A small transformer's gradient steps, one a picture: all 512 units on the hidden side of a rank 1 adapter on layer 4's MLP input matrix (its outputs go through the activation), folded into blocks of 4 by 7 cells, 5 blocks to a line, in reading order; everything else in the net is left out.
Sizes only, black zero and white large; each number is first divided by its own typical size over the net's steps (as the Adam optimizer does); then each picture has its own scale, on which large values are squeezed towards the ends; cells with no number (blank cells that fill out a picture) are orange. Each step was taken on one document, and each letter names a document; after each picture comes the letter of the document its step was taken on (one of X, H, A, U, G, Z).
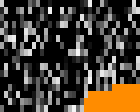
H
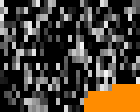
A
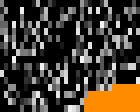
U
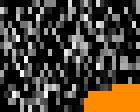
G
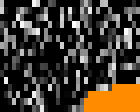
U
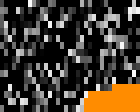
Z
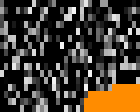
A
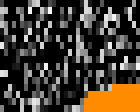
H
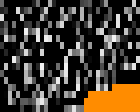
U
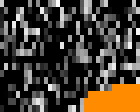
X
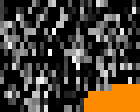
G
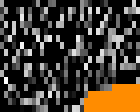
U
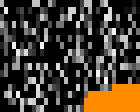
A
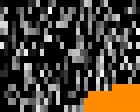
Z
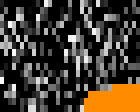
G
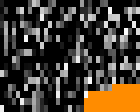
H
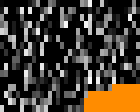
Z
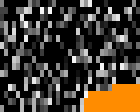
H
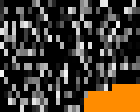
U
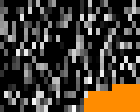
H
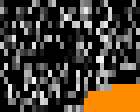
U
